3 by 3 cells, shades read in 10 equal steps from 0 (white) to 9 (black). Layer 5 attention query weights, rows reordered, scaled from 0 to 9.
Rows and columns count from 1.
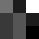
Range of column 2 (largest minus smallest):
2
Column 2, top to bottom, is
8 6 6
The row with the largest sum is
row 3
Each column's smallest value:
5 6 0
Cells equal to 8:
2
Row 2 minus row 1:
2 -2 8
